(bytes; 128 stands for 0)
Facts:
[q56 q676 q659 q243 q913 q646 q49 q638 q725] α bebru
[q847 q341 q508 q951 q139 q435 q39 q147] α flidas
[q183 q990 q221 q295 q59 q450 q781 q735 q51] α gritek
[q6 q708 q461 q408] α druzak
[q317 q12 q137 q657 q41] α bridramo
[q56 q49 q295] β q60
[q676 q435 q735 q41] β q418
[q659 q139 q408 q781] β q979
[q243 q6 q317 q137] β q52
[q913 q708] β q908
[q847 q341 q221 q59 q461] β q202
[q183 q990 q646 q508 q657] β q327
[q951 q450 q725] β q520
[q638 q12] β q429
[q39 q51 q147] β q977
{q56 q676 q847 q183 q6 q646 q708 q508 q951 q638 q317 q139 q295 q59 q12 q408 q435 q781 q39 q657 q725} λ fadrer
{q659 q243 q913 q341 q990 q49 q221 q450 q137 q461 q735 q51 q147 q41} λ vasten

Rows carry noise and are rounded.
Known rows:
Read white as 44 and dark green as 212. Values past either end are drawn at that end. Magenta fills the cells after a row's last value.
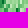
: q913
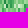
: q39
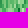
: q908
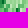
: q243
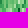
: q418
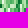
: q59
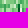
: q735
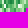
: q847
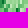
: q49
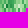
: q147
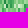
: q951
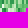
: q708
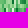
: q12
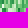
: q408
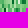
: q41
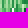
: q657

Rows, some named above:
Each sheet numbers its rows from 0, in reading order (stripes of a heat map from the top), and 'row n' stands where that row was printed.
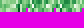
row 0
q781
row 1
q847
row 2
q341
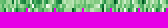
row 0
q12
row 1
q847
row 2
q676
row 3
q781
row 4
q646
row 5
q646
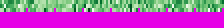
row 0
q341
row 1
q638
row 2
q781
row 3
q461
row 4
q990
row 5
q139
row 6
q341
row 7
q327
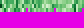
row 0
q202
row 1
q435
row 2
q295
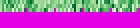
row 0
q508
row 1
q243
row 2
q183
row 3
q317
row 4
q221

